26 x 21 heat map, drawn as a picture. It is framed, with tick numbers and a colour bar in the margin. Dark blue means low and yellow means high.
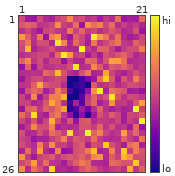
In the centre lies a patch that is lower than the rest. On average the colour sits 50% of the way up the scale. There is no seam. The halves do not mirror each other. No overall slope runs across the table. The ninth with the lowest average is the centre.
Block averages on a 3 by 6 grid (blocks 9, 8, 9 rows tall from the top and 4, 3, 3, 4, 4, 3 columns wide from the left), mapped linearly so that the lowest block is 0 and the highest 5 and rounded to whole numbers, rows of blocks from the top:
4 4 4 4 4 3 | 4 5 0 2 4 4 | 4 4 3 5 4 5
